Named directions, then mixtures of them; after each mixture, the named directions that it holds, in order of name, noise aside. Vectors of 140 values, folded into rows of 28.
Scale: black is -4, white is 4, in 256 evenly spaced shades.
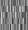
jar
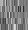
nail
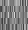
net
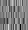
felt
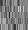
nail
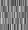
felt, jar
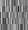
jar, nail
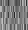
net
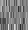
felt, nail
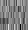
felt, nail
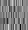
felt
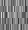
jar, net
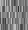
jar, nail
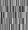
jar
